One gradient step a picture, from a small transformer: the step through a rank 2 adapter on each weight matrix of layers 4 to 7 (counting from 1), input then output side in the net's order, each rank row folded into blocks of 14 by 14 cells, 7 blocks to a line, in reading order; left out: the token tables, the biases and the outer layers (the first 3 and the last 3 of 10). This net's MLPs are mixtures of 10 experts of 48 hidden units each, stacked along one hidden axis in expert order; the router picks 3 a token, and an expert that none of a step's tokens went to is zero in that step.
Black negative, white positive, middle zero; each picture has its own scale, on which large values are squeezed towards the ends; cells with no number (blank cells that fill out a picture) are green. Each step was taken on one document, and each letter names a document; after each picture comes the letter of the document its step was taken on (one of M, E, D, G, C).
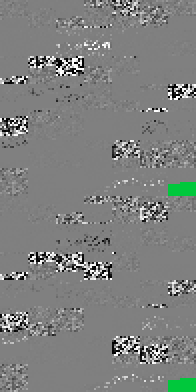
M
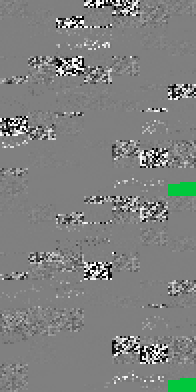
M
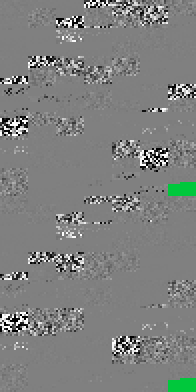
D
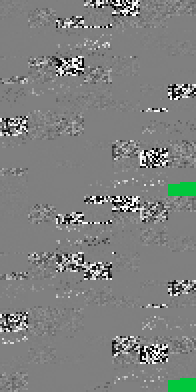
M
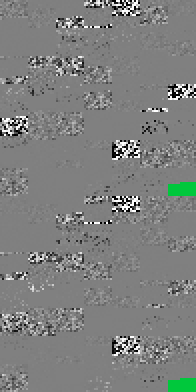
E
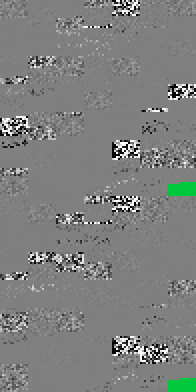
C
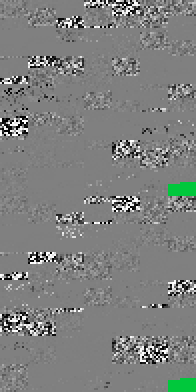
D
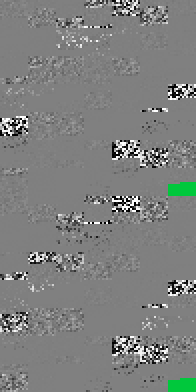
E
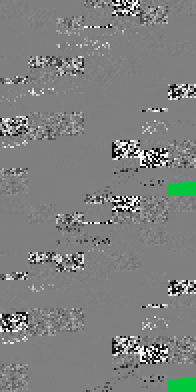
C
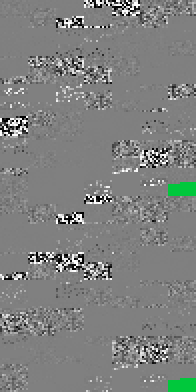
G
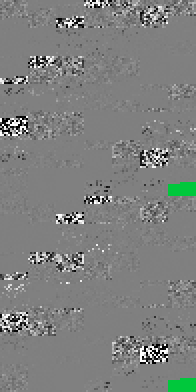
G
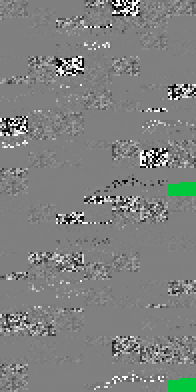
M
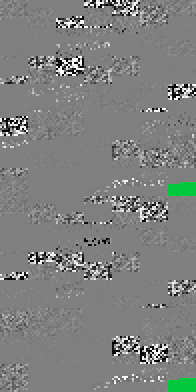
M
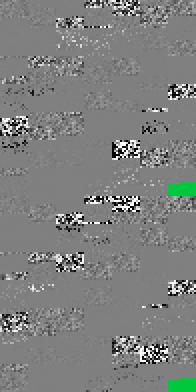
C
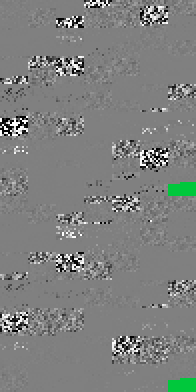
D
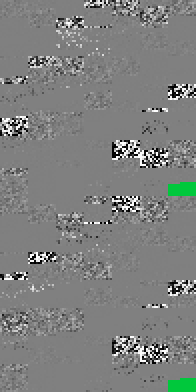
E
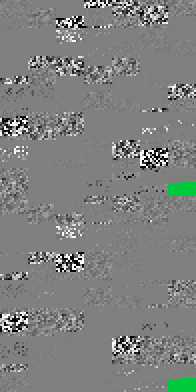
D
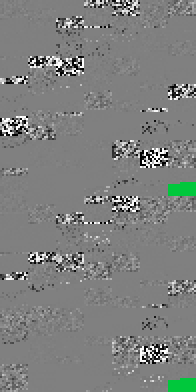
E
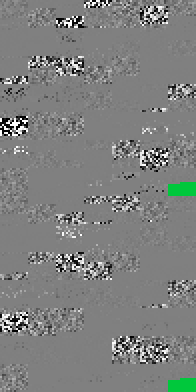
D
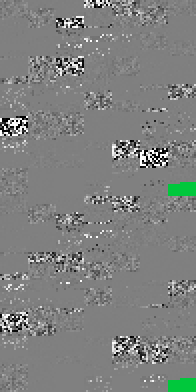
G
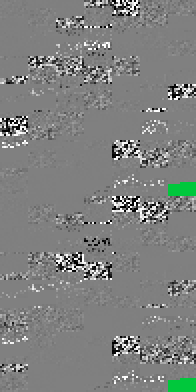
M
